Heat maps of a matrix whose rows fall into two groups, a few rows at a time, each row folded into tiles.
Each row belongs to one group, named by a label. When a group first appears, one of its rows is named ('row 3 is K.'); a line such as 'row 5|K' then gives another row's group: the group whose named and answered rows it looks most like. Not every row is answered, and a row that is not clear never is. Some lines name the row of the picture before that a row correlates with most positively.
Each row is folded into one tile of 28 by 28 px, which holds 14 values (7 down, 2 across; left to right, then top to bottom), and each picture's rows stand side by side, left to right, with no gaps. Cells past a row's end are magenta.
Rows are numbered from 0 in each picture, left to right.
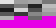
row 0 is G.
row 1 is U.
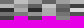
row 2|G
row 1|U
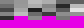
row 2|U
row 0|U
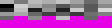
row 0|U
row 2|G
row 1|G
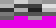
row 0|G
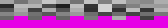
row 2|U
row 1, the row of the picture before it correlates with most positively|0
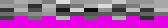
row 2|G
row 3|G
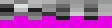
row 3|U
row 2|U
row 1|G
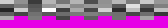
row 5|G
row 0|G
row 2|G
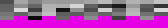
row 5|G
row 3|G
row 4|U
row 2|G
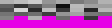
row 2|U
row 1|G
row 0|G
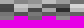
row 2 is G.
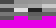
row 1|G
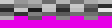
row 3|G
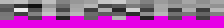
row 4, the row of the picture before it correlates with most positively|0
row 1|U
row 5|U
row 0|G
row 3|G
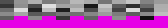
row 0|U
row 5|U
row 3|U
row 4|G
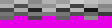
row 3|G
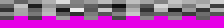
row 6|G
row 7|G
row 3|G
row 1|U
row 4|U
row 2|G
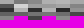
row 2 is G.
